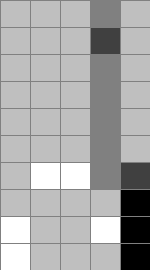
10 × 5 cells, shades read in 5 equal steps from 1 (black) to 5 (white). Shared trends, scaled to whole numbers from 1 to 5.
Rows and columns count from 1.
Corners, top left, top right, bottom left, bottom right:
4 4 5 1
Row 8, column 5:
1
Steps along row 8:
same same same down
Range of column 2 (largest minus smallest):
1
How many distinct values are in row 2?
2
